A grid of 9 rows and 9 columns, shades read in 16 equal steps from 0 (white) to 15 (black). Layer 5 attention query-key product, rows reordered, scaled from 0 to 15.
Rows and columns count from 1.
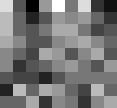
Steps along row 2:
up up down down up down up up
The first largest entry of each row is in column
3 3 8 3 3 2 4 1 4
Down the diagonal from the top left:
2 9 10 10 6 6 8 4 5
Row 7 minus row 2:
6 2 -2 3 4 1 2 -1 -4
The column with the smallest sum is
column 5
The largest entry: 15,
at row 1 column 3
